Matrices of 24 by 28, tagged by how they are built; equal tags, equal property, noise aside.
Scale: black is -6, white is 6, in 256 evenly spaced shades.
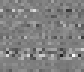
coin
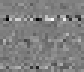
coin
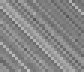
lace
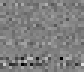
coin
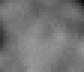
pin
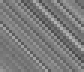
lace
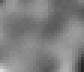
pin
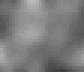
pin
